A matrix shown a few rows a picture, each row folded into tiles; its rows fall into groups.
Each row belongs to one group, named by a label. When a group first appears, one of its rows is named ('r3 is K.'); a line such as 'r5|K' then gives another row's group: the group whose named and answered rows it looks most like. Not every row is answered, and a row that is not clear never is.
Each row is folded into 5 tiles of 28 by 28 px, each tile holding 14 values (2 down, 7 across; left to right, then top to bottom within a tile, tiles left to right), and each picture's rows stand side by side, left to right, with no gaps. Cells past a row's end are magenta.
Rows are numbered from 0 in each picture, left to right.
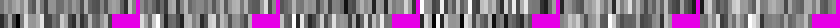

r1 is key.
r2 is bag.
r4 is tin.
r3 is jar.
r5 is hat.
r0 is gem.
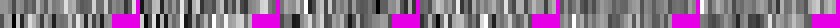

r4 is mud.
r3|gem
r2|gem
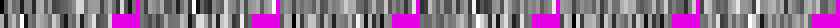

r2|jar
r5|hat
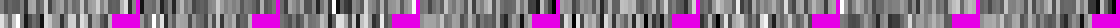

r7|tin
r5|gem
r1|mud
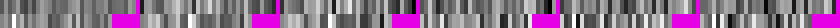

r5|bag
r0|mud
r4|bag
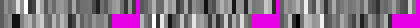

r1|bag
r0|gem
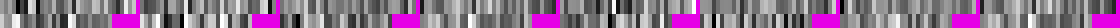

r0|key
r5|jar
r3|tin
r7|tin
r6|hat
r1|key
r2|gem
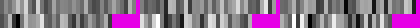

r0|gem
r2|bag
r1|key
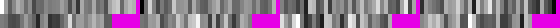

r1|hat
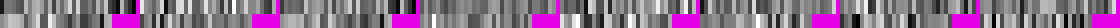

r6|gem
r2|tin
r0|tin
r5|hat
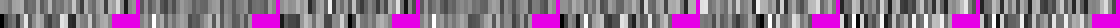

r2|gem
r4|gem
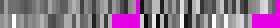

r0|mud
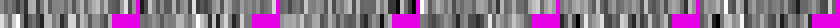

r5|gem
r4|gem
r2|tin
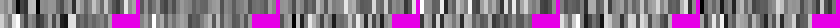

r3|jar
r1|mud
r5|mud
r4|key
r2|jar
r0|key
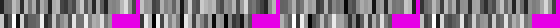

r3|bag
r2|bag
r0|bag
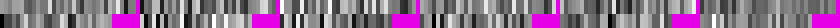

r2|jar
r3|jar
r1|bag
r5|mud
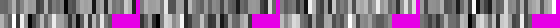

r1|gem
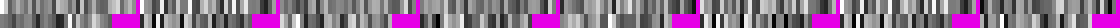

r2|key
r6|jar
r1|jar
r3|gem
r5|jar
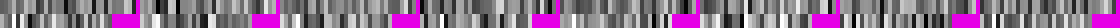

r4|mud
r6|jar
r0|bag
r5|key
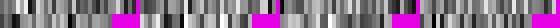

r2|tin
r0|gem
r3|jar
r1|key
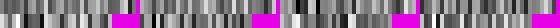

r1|jar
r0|key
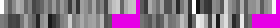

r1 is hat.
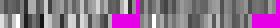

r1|mud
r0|key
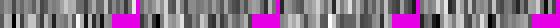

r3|gem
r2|tin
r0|jar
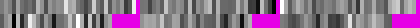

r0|jar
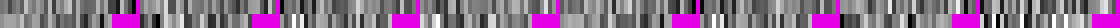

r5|mud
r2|mud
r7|bag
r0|tin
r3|key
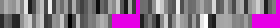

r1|gem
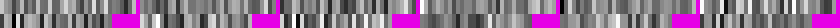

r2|bag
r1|key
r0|jar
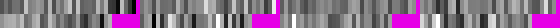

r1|jar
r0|tin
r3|key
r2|mud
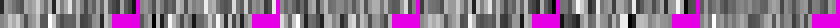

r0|tin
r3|tin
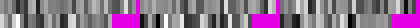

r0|key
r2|gem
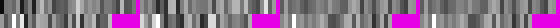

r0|mud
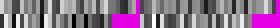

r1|bag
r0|jar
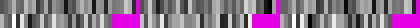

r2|bag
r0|bag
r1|mud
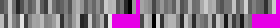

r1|jar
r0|mud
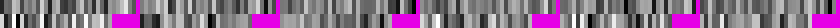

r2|tin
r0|bag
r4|bag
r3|key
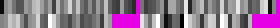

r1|key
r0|tin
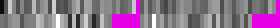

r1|mud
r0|hat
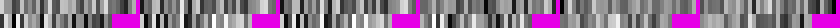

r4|hat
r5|tin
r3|bag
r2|bag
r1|bag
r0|jar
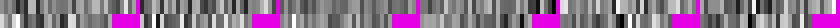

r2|mud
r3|tin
